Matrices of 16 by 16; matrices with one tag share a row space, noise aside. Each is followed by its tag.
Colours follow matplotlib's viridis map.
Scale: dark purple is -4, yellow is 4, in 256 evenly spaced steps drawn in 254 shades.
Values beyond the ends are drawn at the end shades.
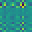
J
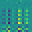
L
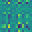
L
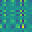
J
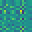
J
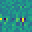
J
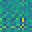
J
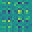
L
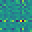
J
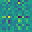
L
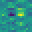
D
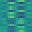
D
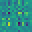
L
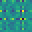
J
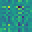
L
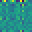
J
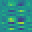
D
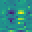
D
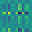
L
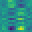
D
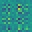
L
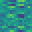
D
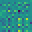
L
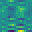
D
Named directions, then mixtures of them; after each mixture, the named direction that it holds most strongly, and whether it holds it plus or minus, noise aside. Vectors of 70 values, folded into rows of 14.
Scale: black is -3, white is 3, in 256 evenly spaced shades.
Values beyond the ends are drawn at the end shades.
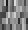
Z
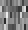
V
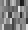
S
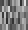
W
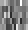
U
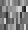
V, minus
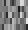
S, minus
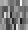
U, plus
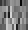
U, minus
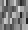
S, plus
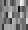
S, minus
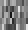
S, plus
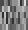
W, plus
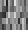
Z, plus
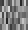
W, plus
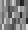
S, plus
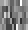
U, plus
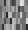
S, minus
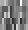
U, plus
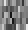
S, plus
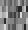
V, plus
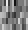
Z, minus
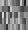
W, minus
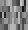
W, minus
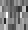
V, plus
